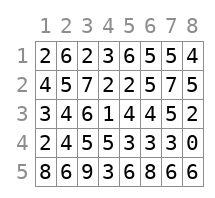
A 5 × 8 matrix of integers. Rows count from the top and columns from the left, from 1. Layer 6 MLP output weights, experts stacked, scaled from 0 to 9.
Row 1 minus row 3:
-1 2 -4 2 2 1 0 2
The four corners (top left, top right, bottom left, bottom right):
2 4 8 6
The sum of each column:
19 25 29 14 21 25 26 17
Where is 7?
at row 2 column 3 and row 2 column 7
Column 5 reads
6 2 4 3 6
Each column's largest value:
8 6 9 5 6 8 7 6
